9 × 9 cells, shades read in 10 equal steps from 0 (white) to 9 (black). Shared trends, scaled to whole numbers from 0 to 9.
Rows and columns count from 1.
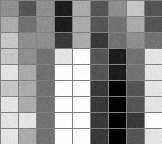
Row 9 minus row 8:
0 2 0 0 0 0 0 -1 1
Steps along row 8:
same up down same up up down down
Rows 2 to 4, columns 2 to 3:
5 4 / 4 4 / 4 5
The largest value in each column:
4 6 5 8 3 7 9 7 6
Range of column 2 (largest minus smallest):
5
